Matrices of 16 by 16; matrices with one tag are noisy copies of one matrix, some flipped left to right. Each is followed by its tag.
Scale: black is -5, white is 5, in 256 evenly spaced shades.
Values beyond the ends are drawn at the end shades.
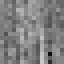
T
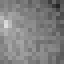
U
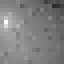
U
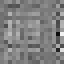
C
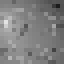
U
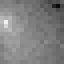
U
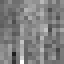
T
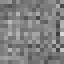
C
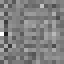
C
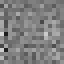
C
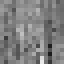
T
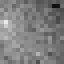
U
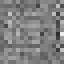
C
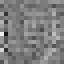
C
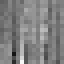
T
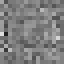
C
